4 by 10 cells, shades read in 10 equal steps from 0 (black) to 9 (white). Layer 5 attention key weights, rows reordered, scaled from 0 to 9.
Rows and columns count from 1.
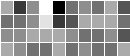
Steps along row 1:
down up up down up up down up down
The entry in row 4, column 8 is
4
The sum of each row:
44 48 49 48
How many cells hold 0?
1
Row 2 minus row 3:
-1 -1 -1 2 -4 -2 2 2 1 1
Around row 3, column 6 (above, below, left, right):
3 4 6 4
